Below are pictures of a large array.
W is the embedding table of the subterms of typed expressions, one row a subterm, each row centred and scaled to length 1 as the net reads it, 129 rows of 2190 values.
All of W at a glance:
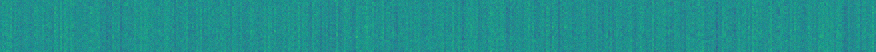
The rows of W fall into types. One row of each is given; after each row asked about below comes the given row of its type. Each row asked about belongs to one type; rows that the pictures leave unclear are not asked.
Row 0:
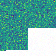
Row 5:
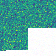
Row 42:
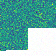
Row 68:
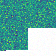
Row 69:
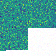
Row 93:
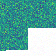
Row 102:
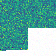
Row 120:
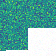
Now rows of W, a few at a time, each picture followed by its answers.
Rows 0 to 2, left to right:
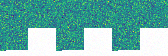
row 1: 102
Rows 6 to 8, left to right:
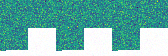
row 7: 120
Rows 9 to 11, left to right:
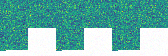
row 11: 120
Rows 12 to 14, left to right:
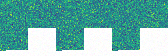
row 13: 5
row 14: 42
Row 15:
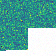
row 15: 68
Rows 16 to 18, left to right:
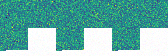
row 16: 102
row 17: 42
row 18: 42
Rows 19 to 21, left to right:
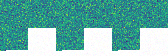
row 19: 102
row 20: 69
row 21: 93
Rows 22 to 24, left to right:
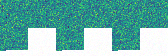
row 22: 102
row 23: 5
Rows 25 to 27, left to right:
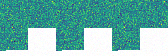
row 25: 93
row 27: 102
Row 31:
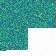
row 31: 42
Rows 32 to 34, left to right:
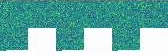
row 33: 93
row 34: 69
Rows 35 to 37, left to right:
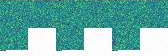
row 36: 120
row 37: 5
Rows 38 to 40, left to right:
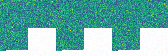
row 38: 102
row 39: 0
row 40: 68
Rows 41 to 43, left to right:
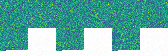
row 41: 42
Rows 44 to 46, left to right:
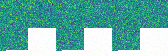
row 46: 42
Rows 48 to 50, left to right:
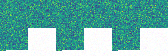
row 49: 93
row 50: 120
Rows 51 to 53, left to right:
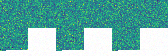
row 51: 102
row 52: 93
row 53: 42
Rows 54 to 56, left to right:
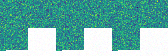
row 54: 5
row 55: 0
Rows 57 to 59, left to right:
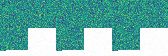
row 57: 0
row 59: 120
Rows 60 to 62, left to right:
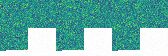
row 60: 93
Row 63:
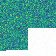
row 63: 102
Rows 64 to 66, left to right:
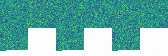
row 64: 69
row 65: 5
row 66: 0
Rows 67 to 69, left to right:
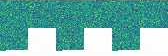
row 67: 69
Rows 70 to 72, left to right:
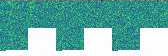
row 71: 42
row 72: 120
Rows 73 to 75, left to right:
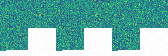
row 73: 0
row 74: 68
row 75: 93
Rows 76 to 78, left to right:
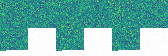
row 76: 93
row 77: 5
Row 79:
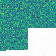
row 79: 93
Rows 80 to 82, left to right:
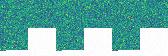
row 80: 5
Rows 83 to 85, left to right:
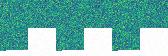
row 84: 5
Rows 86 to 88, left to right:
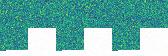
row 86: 68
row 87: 69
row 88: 68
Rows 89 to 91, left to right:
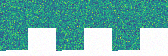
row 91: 68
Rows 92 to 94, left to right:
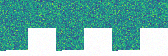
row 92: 68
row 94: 68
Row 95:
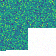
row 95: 120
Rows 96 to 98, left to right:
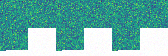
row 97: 93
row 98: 93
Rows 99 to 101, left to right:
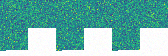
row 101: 42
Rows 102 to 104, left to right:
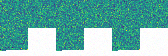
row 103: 0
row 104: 0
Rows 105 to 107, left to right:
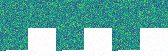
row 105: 93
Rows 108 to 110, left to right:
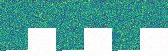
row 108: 42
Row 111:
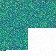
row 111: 42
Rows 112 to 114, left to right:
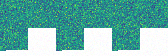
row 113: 120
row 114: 5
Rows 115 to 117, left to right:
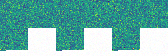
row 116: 68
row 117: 102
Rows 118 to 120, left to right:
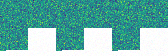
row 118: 69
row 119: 93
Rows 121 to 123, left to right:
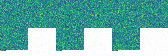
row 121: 102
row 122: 0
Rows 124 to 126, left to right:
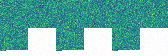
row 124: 5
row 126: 102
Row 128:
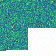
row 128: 102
